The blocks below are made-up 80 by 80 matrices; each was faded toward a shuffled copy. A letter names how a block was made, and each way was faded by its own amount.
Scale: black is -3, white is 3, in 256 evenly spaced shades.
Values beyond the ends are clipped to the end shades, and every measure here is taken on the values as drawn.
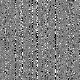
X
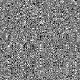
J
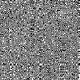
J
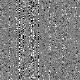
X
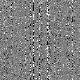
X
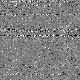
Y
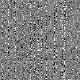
X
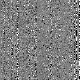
X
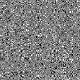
J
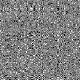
J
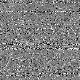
Y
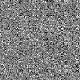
J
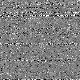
Y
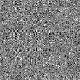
J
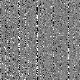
X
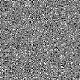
J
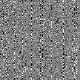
X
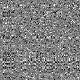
J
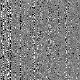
X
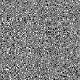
J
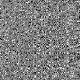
J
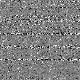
Y
